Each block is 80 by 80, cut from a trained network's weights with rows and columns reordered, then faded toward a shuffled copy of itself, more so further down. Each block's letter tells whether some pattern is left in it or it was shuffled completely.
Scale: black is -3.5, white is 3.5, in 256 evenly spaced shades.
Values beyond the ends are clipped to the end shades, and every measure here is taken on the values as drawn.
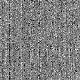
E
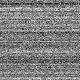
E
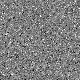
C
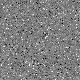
C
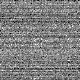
E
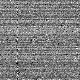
E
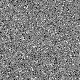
C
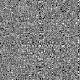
E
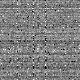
E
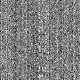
E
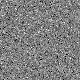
C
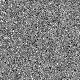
C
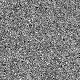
C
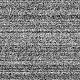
E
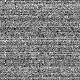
E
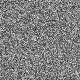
C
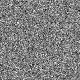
C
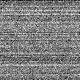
E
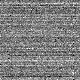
E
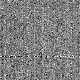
E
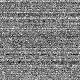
E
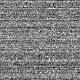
E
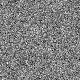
C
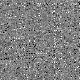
E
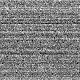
E
